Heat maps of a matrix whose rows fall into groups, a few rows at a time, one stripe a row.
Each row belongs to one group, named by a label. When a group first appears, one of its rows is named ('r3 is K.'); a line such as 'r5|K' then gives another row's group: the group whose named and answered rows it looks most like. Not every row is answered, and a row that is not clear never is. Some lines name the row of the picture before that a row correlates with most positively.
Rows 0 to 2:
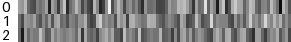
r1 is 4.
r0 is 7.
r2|4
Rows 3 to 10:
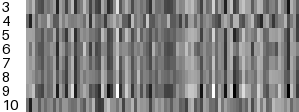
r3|7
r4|4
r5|7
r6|7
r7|7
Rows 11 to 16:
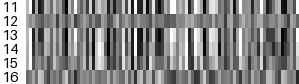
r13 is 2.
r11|2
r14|2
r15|2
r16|4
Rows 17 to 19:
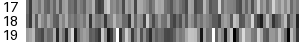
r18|4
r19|7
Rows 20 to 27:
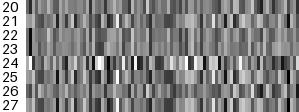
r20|4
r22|4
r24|2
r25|7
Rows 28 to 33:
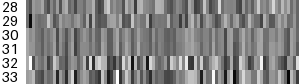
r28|4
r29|4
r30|7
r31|7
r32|2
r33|7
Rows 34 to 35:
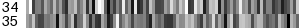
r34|2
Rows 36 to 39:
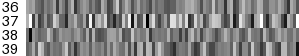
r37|2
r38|4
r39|4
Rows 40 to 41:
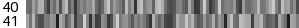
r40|4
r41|7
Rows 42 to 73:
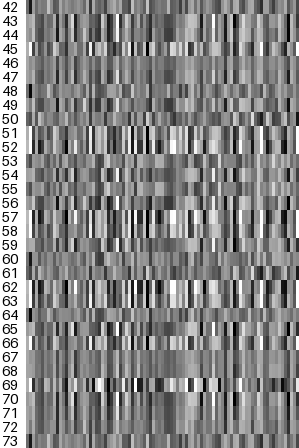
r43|7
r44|7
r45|2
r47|7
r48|4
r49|7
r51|2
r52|2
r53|4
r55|4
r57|2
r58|2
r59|7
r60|4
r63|2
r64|4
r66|2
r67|7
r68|7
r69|2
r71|7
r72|7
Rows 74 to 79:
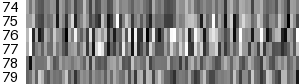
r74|7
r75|7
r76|2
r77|2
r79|4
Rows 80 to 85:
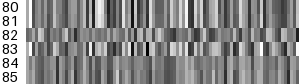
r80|2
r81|2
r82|4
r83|2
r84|7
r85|7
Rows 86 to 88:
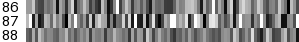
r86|7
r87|2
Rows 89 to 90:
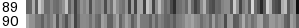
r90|7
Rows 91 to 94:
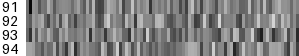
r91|4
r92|4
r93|4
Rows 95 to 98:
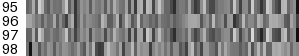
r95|4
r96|7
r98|4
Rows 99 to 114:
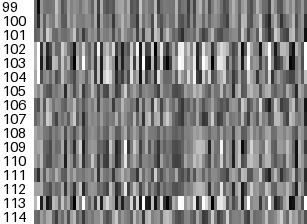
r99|4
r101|4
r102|2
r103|2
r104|2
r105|7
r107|4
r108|7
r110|7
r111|4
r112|7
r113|2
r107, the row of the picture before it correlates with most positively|95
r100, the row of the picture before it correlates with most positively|97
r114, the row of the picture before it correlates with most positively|95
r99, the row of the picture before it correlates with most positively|98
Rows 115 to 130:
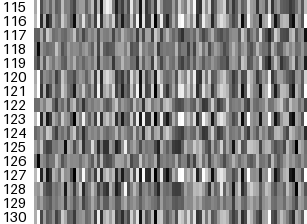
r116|2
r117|4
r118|4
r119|4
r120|2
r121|2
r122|4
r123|2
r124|4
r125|7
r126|4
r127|2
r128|7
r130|2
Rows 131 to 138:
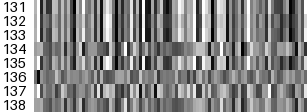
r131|2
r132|2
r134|7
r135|2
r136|4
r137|2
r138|7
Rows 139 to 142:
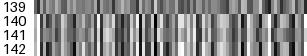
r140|2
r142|2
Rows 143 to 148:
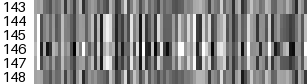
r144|2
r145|2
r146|2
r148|7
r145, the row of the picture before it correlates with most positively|141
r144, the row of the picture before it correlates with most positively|141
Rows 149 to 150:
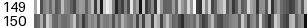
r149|2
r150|4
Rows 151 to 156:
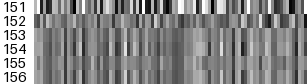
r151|2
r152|4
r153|7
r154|7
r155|7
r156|7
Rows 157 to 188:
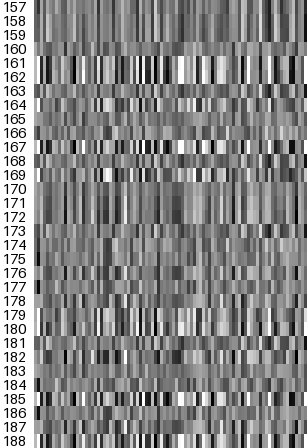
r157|4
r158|4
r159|4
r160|7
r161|2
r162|2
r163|4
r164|2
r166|4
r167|2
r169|2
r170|7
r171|7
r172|7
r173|4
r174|4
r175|4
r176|7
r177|4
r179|2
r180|2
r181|4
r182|7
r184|4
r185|2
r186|4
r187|7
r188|2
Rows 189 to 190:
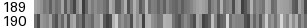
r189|7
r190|4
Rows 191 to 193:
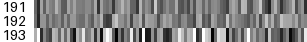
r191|4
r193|2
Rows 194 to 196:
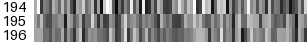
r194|2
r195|7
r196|7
